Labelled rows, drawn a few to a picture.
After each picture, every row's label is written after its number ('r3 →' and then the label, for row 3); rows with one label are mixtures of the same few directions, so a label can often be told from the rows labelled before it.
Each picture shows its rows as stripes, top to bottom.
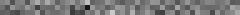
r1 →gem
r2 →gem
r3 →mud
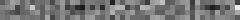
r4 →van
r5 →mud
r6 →mud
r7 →van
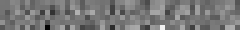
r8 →van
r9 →van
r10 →van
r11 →gem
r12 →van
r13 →van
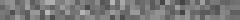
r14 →van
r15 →gem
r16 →gem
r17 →van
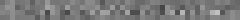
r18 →van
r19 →van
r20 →gem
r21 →gem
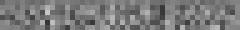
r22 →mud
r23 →van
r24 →van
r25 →mud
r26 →van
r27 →gem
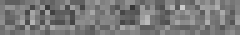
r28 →mud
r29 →gem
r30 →van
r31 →van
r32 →van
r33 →van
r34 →van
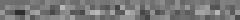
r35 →gem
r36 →gem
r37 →mud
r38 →van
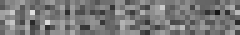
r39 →mud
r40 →van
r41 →mud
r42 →mud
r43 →van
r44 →gem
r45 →van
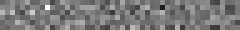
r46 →gem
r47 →van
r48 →mud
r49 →gem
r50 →mud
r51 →gem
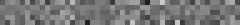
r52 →van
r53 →van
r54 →gem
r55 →van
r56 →gem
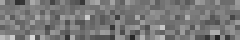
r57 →mud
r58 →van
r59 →van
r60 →gem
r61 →mud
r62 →van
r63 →gem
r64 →mud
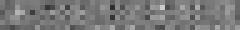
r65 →van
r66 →van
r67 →mud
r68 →van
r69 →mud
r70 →mud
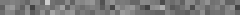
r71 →van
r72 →van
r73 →van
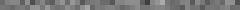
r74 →van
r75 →gem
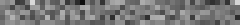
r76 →mud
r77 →gem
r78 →gem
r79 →van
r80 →mud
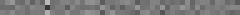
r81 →van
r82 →van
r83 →van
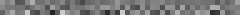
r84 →mud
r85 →gem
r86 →gem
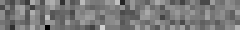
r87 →gem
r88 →mud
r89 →van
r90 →van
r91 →gem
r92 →van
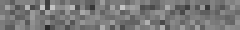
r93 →van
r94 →van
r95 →gem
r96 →mud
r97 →van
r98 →van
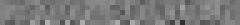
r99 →mud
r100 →gem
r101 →gem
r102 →gem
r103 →gem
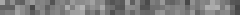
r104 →mud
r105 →mud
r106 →mud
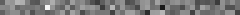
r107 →mud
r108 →van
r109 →van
